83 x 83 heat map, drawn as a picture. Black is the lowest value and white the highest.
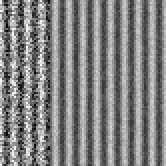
A vertical seam about 30% of the way across splits the table, and the right part is calmer. There is no overall slope. Stripes running up and down repeat 12 times from left to right.
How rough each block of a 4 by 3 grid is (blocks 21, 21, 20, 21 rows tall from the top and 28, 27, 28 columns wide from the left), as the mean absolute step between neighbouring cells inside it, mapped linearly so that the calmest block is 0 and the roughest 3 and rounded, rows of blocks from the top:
300
300
300
300
